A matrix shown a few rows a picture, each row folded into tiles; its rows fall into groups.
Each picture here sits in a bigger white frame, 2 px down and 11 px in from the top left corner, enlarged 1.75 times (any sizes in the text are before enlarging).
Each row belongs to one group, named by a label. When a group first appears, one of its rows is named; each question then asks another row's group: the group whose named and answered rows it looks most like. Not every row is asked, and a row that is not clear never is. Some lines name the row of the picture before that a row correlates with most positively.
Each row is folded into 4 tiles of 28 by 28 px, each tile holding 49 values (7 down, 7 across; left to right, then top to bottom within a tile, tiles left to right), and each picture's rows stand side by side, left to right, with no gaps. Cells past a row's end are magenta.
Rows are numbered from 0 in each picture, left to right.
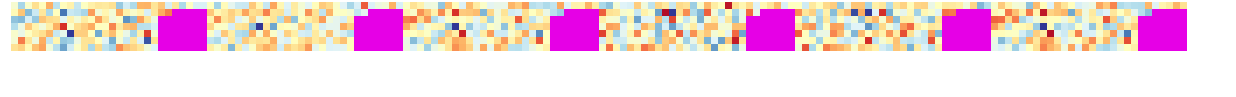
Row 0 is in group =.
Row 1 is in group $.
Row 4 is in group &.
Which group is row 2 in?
$
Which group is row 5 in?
$
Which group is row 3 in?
&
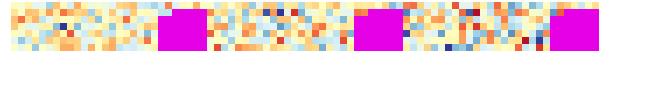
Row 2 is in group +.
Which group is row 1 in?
&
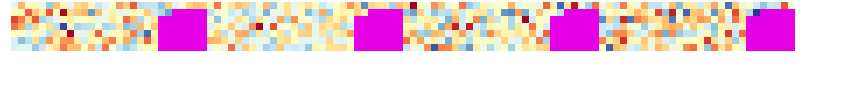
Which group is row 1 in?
=
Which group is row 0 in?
$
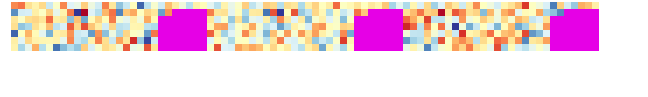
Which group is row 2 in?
$
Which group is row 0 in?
+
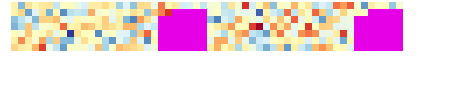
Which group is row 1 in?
=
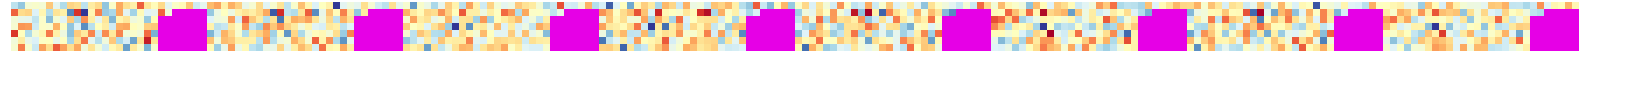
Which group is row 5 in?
$
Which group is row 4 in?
+
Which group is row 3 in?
$
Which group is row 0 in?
&
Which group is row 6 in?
+
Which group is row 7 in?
$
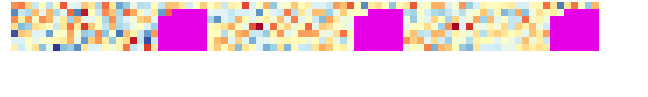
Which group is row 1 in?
=
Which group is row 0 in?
+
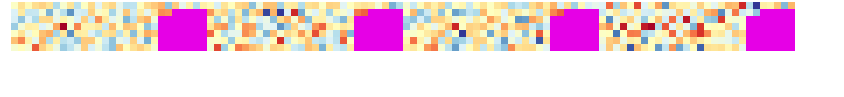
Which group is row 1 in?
&
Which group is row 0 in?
=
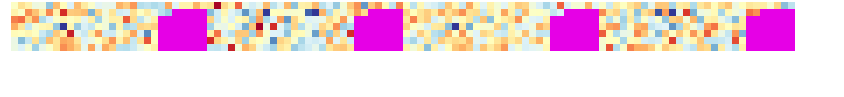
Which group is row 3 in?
&
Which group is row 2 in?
$
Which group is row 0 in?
$
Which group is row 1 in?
=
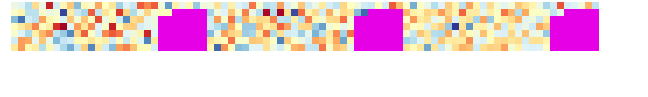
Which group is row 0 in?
=
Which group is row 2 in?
$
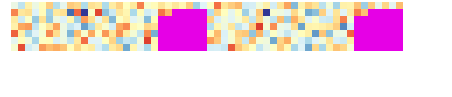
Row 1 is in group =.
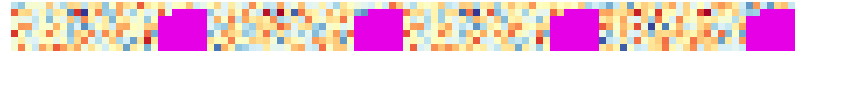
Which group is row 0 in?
&
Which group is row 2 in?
&
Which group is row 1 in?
+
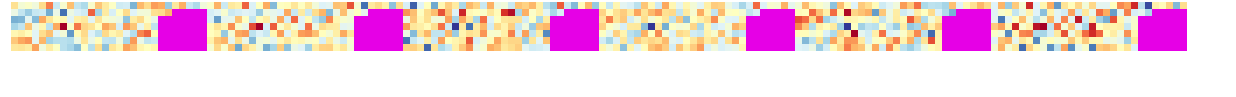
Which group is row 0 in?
=
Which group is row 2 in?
$
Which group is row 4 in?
$
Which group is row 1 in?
=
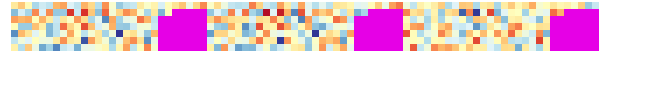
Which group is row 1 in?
+
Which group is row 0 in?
+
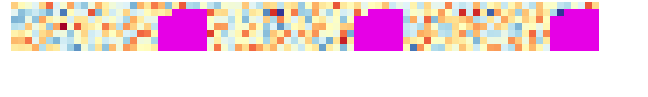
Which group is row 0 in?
=
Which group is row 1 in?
&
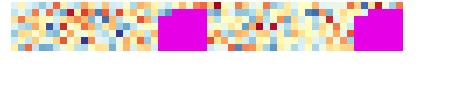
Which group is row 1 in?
=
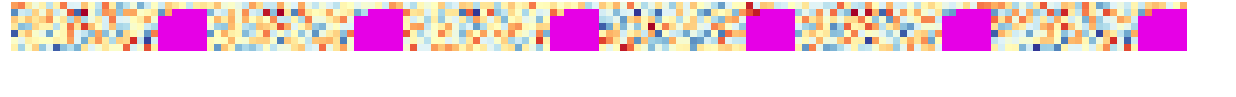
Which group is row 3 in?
=
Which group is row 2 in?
&
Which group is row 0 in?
+
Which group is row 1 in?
+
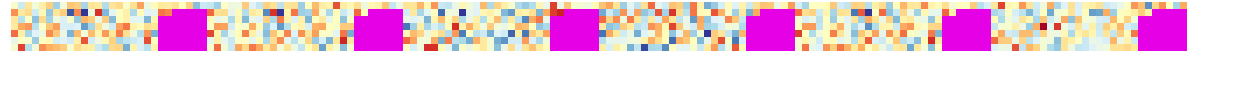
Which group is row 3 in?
+
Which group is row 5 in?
=
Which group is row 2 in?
=
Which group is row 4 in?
&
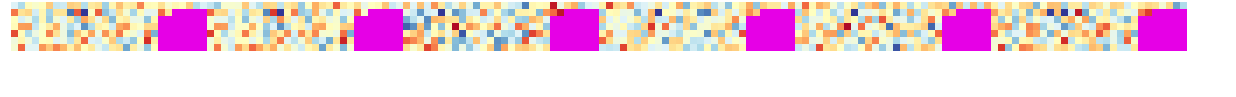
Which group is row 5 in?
&
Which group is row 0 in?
&
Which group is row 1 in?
&
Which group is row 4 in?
=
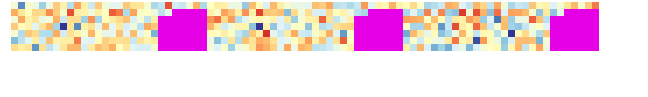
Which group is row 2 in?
+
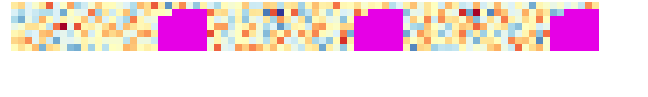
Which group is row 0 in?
=
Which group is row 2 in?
+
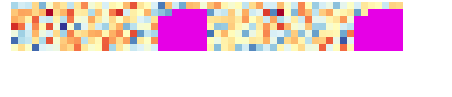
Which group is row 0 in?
$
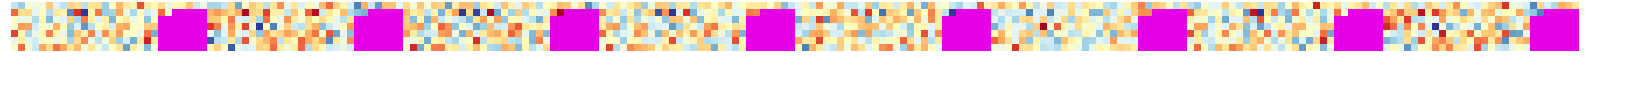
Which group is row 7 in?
$
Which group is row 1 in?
$
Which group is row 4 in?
+
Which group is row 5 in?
=
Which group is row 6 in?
&
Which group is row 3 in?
&
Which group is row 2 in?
&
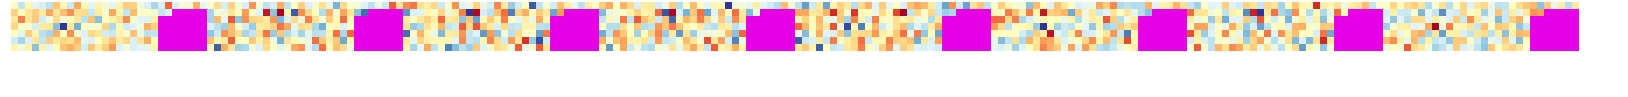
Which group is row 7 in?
=
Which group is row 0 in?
$
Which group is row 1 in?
+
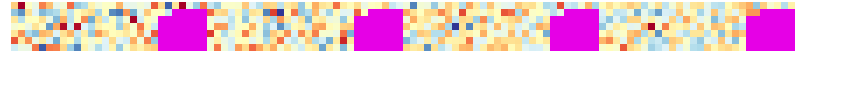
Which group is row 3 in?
=
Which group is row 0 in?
=
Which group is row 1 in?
&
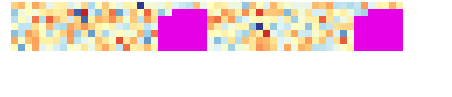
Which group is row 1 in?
$
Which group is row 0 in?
+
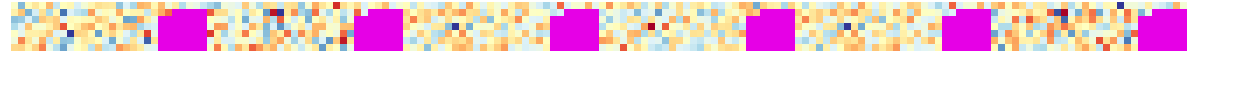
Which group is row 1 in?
&
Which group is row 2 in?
$
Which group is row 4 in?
$
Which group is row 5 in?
+
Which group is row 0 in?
=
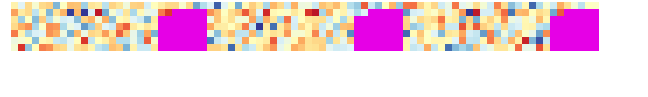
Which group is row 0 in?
&
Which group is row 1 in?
$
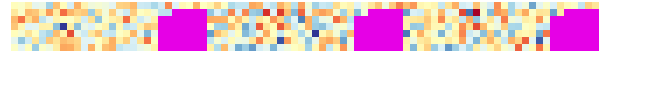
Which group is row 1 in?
+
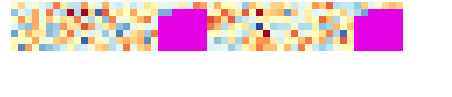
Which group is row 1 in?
$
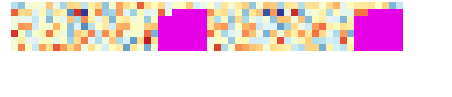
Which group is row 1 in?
&
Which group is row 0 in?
&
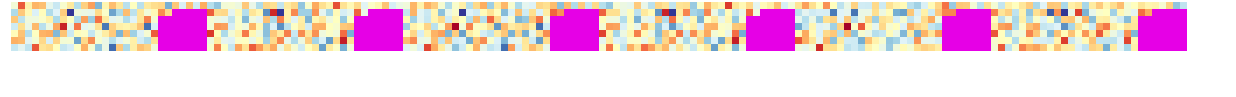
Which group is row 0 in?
=
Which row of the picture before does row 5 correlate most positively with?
1
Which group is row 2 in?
=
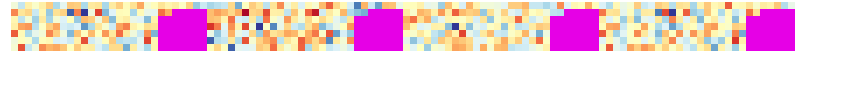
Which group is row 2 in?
$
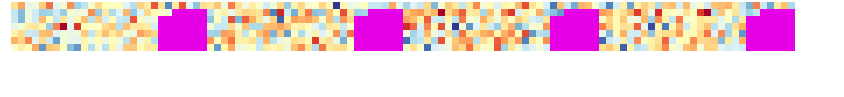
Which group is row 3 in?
$
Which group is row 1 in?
+
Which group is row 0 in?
=
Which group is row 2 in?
$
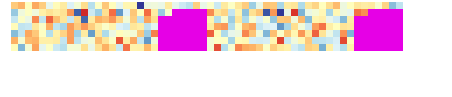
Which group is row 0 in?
+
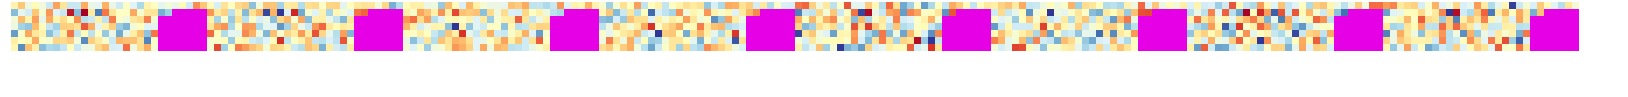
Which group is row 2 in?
$
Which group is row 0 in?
+
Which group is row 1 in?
&
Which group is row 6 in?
+
